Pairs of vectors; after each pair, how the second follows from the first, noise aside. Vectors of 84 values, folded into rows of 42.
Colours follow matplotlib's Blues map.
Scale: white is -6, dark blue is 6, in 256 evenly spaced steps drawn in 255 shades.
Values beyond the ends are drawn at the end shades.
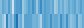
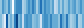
scaled up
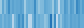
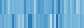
negated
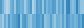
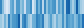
scaled up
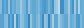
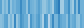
negated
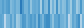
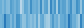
negated
